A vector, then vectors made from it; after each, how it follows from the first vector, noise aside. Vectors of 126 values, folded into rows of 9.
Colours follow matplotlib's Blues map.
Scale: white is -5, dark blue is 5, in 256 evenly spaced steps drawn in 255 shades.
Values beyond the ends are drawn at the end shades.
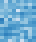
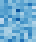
negated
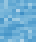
shrunk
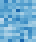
negated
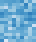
wrapped around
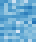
reversed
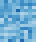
negated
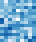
scaled up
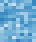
wrapped around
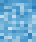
wrapped around
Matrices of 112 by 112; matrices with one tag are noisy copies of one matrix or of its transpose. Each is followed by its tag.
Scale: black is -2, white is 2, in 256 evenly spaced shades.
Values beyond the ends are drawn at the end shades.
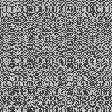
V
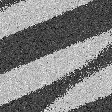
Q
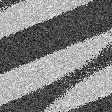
Q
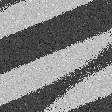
Q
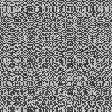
V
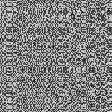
V
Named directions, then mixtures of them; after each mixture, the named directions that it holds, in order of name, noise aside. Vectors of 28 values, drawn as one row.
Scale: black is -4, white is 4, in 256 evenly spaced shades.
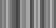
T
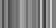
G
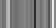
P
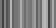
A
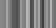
T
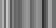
A, T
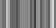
P, T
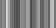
P, T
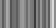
G, P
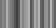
T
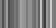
G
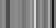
P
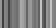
G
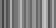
A
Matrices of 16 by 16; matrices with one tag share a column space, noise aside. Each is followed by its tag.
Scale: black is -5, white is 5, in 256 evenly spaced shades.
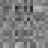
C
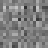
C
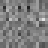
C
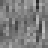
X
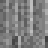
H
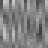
X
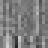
H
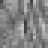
X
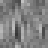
X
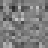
C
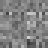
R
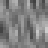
X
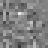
R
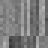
H
